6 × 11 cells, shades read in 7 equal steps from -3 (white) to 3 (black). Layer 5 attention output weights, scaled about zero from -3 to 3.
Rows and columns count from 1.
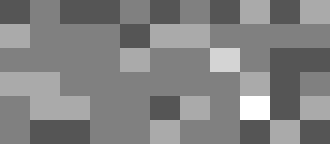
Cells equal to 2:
0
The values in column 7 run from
-1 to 0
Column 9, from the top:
-1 0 0 -1 -3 1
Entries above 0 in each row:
6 1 2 1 2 4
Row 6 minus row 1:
-1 1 0 -1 0 -2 0 -1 2 -2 2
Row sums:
4 -2 -1 -2 -5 2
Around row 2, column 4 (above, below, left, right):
1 0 0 1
